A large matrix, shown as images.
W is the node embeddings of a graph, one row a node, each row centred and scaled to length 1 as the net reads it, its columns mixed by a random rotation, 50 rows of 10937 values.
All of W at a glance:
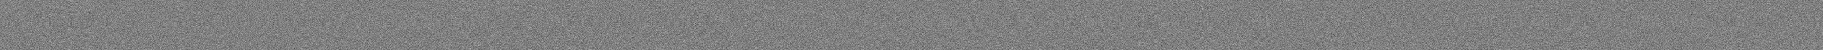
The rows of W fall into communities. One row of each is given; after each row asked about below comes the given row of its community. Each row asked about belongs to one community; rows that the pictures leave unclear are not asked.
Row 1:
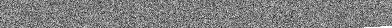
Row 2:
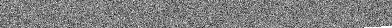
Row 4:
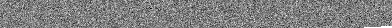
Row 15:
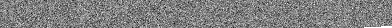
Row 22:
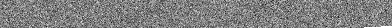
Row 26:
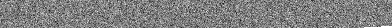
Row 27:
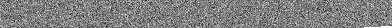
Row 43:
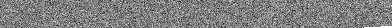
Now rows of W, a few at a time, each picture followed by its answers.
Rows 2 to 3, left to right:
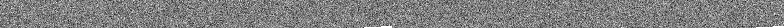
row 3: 1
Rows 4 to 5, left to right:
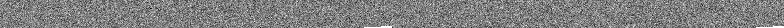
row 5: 27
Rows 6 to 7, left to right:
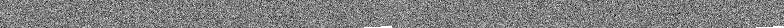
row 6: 1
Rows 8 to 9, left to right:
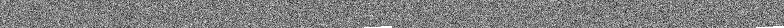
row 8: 1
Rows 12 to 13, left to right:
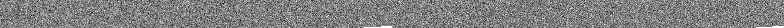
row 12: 26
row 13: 43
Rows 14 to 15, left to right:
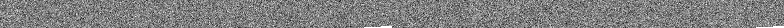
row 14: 1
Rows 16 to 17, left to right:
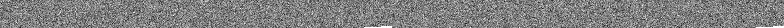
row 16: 4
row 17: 4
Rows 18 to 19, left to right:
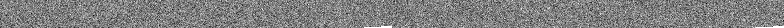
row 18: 15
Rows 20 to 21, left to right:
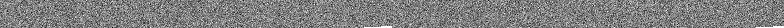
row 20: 15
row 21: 2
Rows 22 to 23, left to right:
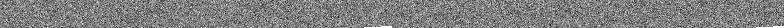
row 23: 2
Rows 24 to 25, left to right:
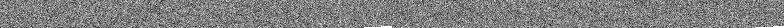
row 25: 2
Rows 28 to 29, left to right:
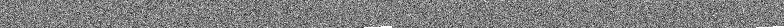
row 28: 15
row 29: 27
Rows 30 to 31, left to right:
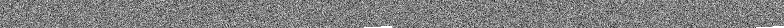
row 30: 4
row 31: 43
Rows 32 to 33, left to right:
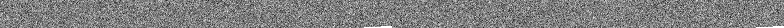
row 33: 22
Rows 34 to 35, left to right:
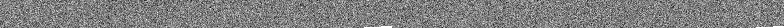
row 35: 27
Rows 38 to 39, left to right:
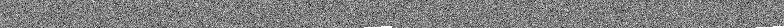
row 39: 4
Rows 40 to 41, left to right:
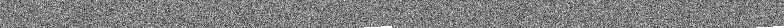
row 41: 1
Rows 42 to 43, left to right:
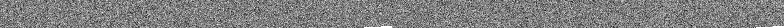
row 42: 15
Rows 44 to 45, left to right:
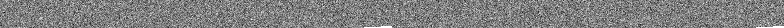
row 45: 15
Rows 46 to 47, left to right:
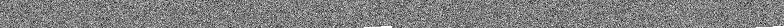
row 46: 27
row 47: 4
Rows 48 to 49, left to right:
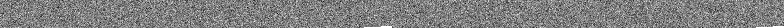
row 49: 27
